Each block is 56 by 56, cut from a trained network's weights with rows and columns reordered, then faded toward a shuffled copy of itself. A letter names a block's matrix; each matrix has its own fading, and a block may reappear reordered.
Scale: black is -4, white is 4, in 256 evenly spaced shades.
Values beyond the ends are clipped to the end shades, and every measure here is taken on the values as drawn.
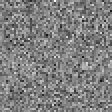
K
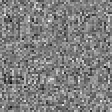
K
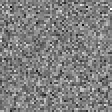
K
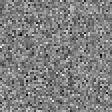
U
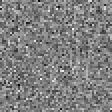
U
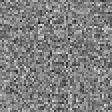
K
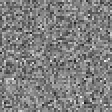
K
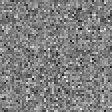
U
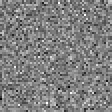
U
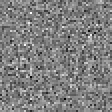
U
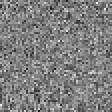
K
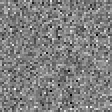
U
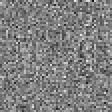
K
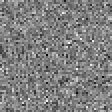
U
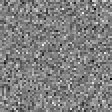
U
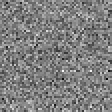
K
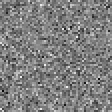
U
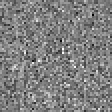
U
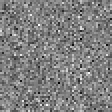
U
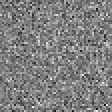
U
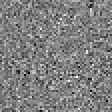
U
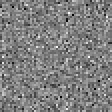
U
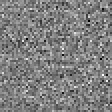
U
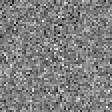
U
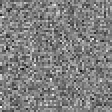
K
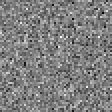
U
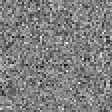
K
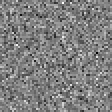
U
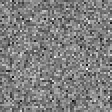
K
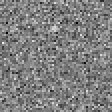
U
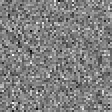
U
